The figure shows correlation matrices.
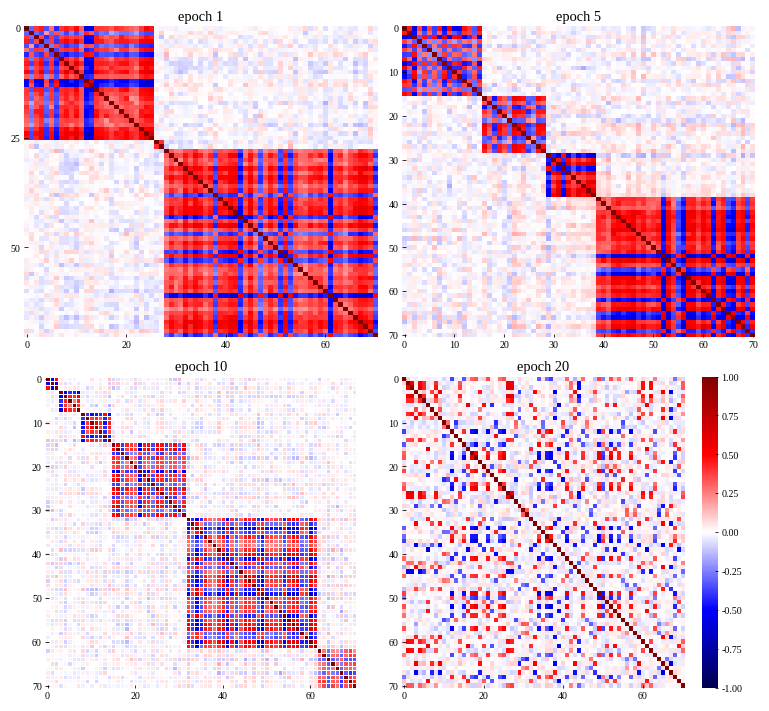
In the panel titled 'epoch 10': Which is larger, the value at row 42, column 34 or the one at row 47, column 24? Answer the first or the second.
the second
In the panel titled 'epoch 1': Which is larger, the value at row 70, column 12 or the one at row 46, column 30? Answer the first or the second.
the second
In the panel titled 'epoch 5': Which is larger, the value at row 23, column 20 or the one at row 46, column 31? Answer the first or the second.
the first
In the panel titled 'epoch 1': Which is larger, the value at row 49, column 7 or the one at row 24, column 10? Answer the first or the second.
the second
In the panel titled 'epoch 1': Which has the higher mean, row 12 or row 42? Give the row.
42
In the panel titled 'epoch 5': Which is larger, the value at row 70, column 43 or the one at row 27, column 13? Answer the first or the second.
the first
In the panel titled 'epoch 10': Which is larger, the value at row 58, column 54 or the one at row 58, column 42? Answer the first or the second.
the first
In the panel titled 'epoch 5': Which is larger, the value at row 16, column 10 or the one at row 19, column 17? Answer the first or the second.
the second
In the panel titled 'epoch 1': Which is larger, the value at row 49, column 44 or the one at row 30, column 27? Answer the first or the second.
the first
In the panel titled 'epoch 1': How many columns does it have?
71
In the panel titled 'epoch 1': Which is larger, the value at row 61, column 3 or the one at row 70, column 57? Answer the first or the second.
the first
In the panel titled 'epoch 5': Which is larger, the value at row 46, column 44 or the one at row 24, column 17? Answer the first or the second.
the first
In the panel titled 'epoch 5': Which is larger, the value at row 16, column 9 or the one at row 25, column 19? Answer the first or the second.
the first
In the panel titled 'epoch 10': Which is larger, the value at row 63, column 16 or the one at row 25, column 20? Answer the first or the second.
the second
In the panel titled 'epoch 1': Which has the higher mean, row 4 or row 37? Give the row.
37
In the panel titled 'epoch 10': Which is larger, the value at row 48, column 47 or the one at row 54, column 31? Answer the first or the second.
the second
